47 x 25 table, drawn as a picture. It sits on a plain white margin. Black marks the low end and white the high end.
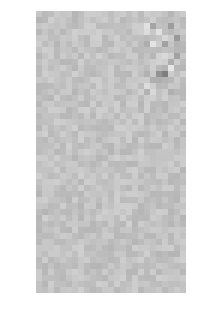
Roughest part: top right. Odd rows or columns: none. Odd patch: rougher, in the top right. Slope: none. Stripes: none. Grain: fine.
